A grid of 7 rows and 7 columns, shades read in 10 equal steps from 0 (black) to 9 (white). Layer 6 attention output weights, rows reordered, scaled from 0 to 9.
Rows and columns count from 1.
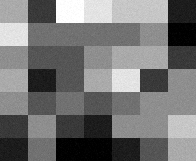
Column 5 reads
7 4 6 8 4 5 1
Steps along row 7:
up down same up up up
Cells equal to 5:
10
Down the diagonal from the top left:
6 4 3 6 4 5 6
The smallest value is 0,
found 3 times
